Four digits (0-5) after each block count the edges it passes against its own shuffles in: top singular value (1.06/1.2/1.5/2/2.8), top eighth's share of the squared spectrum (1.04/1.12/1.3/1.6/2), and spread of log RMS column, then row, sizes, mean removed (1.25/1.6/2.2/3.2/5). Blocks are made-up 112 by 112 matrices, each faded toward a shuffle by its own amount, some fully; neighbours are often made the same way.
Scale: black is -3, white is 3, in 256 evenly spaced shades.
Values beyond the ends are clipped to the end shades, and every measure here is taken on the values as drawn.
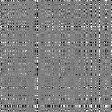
5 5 4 4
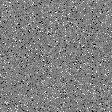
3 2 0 0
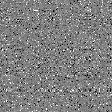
4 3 1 2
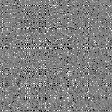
5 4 3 3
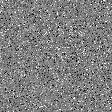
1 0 0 0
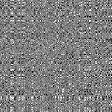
5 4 3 3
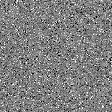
3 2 1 0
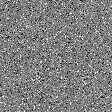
1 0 0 0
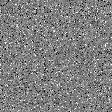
3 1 0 0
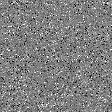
1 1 1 2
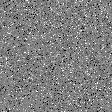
0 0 0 0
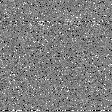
2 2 0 2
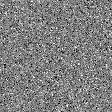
0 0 0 0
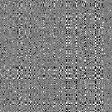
5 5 4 3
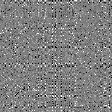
5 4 3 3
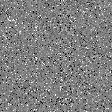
3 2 1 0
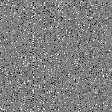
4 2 2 0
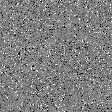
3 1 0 0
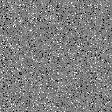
3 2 1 1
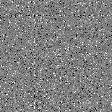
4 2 1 1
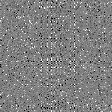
4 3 2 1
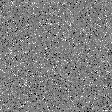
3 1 0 0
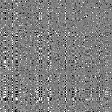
5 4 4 3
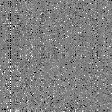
4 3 2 1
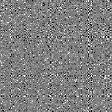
5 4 3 3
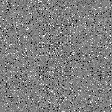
4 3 2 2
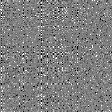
5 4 3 2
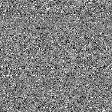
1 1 0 3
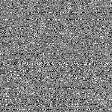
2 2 0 4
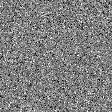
0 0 0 1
